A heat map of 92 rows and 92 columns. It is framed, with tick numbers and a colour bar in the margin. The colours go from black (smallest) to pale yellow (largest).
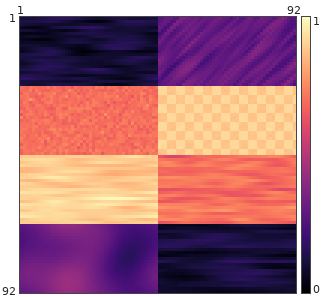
The table splits into 4 rows of 2 panels. Panel 1,1: very low, streaked across, faint in contrast. Panel 1,2: low, slanting up to the right, faint in contrast. Panel 2,1: high, fine-grained, faint in contrast. Panel 2,2: very high, checkered, faint in contrast. Panel 3,1: very high, streaked across, faint in contrast. Panel 3,2: high, streaked across, faint in contrast. Panel 4,1: low, smooth. Panel 4,2: very low, streaked across, faint in contrast.
